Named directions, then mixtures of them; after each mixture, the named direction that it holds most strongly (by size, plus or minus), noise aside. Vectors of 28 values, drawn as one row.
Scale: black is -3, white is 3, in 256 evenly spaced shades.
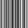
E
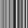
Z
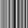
Z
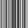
E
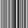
Z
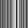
Z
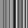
Z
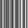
E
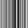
Z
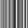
Z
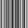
E
